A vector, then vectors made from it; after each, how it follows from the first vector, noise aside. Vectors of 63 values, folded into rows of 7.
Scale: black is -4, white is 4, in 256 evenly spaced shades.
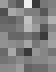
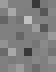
partly zeroed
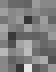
reversed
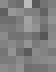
shrunk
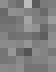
shrunk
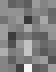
reversed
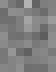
shrunk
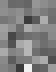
reversed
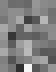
reversed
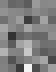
reversed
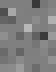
partly zeroed
